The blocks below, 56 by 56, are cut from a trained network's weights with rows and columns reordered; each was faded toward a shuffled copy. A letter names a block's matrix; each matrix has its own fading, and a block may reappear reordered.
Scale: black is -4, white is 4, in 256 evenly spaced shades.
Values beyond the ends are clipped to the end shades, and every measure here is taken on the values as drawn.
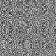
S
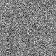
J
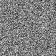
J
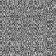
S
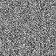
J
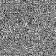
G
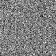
J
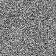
J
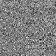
G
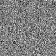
G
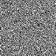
G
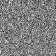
G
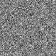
G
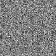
G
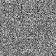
G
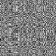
S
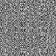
S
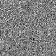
G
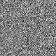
G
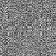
S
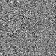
G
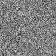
J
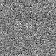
G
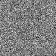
J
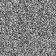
J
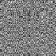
S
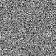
G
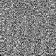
G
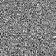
G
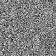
J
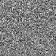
G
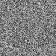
J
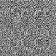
S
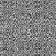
S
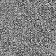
J
